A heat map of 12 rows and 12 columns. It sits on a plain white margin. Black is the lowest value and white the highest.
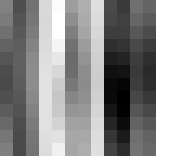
Grain: streaks running down. Average level on the scale: 50%. Ninth with the lowest average: middle right.
